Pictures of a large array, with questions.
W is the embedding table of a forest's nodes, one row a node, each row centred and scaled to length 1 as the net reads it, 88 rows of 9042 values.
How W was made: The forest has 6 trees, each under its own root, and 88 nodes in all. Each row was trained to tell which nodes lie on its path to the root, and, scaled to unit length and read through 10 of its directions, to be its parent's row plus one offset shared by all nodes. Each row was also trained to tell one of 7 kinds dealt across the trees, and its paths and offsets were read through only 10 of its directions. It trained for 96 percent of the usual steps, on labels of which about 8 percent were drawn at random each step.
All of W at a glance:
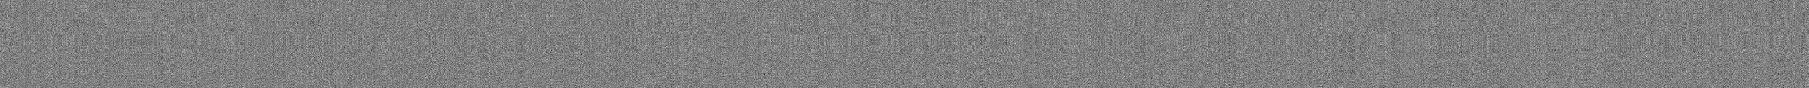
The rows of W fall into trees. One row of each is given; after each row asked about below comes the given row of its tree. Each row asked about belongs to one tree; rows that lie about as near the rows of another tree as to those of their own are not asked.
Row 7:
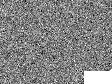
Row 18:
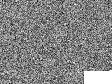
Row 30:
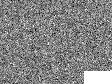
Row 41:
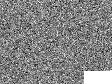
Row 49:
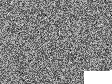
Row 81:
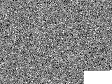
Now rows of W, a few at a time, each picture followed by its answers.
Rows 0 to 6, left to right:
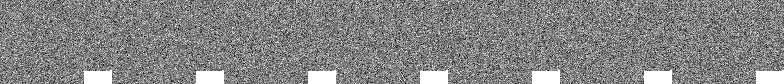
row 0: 18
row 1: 41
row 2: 81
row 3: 7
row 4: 30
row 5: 7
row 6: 18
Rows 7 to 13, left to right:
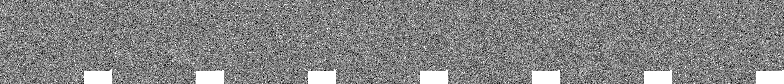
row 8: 41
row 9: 49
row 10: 7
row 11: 18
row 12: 30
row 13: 41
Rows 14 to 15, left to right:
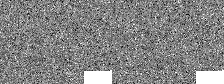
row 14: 30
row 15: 30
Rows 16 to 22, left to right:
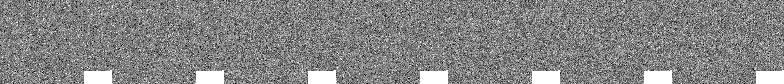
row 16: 30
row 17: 41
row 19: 41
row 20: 30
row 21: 41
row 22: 41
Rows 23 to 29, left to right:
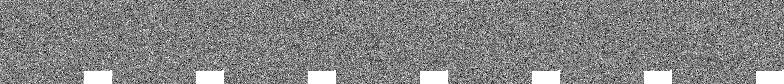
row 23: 41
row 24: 81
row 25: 41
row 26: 30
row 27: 81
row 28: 18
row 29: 30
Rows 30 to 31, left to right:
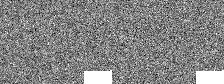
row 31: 18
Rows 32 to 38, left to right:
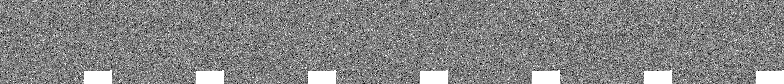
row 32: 41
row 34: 30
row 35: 81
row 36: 81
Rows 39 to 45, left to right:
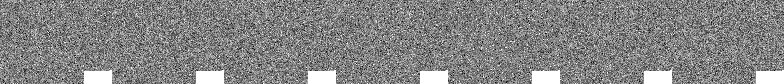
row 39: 81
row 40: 81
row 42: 81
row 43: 81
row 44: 81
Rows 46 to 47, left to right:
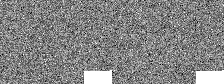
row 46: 18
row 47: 41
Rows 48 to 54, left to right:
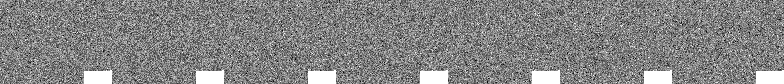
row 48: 41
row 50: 49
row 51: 81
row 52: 81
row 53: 30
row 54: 41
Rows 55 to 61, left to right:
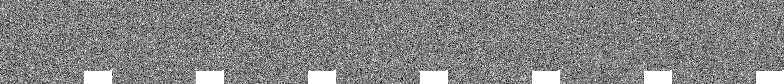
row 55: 81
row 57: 7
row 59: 49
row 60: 18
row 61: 30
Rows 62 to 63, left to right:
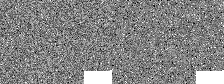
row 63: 41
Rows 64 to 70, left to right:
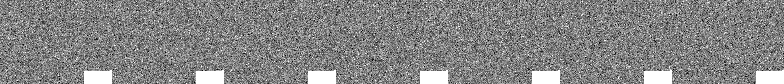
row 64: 18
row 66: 7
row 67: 30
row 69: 30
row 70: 81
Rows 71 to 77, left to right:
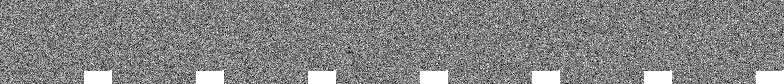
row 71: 7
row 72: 41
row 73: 49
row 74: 49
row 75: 81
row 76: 41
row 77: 81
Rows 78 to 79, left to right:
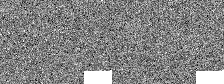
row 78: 81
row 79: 30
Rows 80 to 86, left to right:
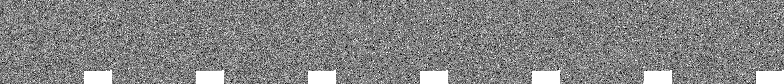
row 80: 30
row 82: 7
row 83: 30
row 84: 81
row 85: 41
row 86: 30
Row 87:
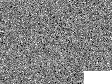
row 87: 41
